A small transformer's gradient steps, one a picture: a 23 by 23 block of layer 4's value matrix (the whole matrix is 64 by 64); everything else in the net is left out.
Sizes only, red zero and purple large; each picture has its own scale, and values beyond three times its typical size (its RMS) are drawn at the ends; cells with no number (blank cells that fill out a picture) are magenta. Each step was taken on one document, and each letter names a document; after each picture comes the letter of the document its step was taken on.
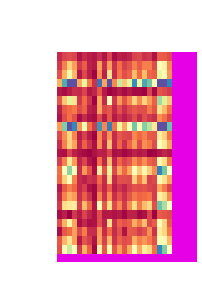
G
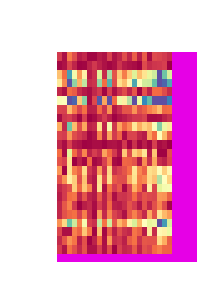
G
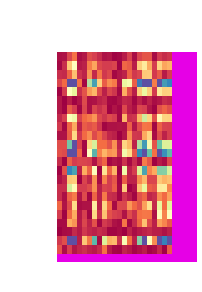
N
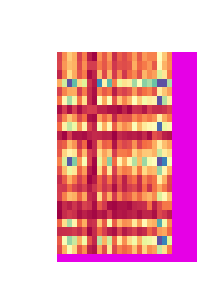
G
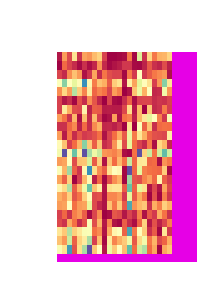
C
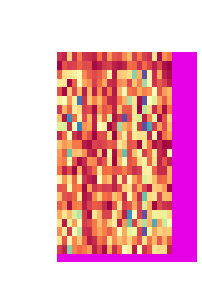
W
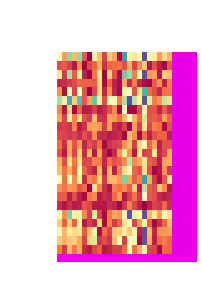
W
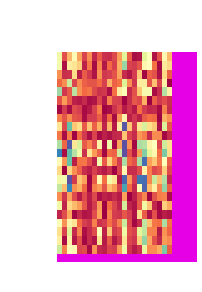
W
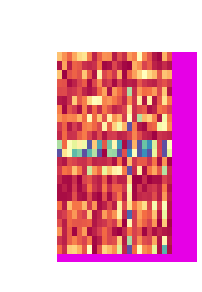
C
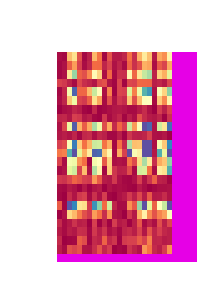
N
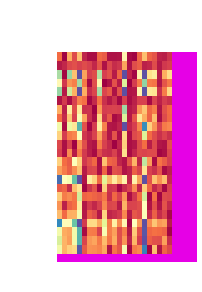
W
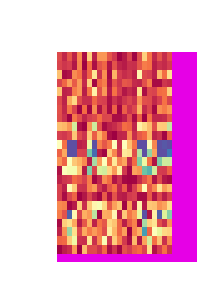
N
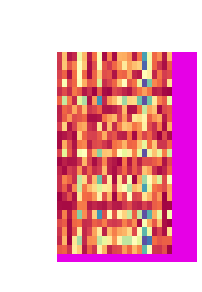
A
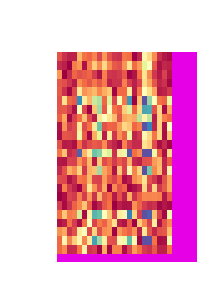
A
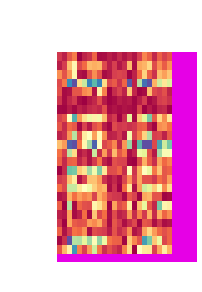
N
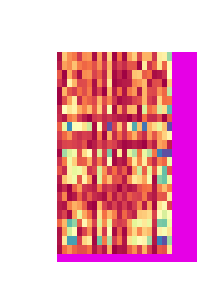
G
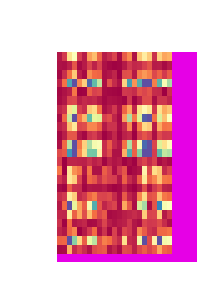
N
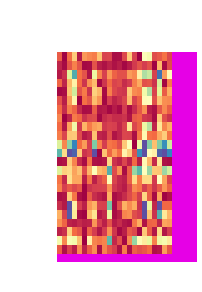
N
